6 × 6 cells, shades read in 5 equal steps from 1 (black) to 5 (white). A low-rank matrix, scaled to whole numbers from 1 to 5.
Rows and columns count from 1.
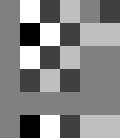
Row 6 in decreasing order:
5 4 4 3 2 1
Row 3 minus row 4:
0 3 -2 2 0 0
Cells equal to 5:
4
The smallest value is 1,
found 2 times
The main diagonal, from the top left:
3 1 2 2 3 4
